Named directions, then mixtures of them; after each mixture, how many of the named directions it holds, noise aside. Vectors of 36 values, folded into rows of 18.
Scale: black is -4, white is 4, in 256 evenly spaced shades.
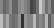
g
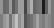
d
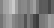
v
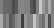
two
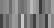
one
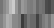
two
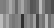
two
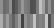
one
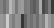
three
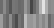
three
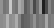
three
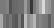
three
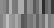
three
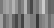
three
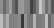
one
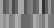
two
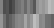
one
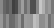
two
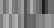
two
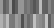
two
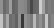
one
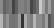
two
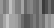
three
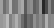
three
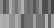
three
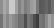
one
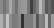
two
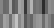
one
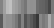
one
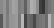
three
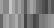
two
